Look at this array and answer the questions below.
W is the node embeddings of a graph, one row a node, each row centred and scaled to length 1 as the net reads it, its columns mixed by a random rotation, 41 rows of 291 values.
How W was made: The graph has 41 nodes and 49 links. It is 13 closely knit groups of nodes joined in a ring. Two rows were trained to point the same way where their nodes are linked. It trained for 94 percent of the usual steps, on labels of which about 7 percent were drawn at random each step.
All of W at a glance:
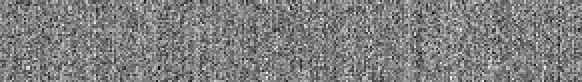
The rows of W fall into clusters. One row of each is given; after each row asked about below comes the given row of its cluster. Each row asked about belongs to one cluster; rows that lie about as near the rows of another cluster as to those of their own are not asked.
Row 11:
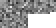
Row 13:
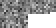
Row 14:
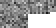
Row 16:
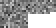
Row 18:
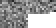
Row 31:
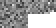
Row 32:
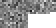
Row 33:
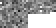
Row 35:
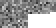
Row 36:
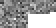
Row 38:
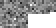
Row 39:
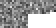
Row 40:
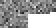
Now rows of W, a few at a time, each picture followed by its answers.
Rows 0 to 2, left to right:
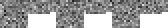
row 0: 36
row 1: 36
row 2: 38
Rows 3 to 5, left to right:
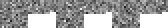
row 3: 35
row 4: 35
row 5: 11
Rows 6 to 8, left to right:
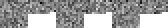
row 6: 18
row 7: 32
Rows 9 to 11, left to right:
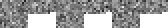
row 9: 13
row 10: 31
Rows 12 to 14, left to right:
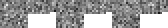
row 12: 40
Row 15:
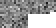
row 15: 14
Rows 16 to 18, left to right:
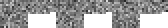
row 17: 32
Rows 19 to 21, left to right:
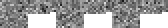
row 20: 31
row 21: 38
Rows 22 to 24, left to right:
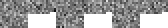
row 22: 40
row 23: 16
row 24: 39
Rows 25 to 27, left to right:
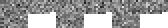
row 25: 16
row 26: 14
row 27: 13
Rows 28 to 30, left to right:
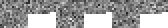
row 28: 18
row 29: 36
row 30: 33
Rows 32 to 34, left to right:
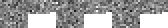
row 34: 33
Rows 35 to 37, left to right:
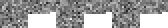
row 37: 11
